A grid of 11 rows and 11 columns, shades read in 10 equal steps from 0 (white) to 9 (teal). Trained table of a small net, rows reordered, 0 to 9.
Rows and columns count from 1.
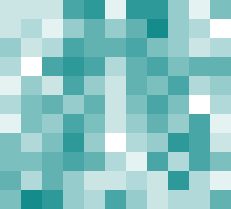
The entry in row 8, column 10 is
7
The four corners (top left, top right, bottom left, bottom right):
2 5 5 6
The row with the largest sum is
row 4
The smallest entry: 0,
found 4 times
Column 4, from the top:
7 4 7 8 7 4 7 8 7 4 4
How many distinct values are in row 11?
8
